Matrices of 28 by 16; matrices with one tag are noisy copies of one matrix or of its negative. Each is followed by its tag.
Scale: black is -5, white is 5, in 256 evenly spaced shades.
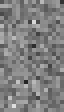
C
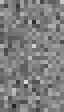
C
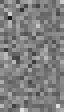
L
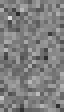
L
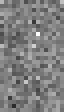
C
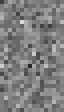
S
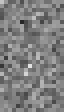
S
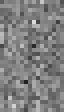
C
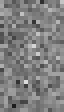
C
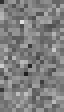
S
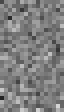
L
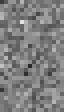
S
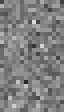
C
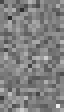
L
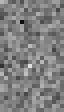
S
